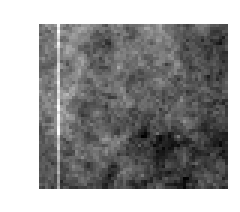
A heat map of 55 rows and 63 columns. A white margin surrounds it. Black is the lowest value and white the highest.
The halves do not mirror each other. Column 7 differs from the columns beside it. The field climbs toward the top left. No regular stripes run through it.
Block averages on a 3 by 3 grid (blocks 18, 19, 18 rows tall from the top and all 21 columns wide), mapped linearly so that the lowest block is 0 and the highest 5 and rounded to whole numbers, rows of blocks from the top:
5 4 2 | 5 3 2 | 3 1 0
